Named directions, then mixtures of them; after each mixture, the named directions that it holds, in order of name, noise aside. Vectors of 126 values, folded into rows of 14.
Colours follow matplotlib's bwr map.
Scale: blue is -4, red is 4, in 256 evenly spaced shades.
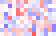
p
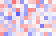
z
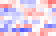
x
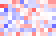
p, x, z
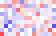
p, x, z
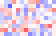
x, z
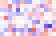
p, x, z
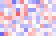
z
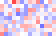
z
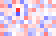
z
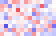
p, z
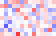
p, x, z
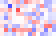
p, x, z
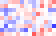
p, x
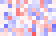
p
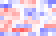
x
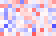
p, x, z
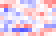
x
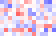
p, x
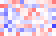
p, x, z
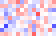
p, x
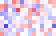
p, x, z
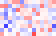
p, x, z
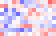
x, z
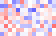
p, x, z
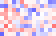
p, x, z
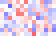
p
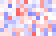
p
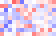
p, x, z
